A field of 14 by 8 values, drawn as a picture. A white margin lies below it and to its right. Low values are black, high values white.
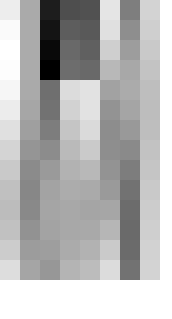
Calmest part: bottom middle. Roughest part: top left. Grain: streaks running down. Odd patch: lower, in the top middle.
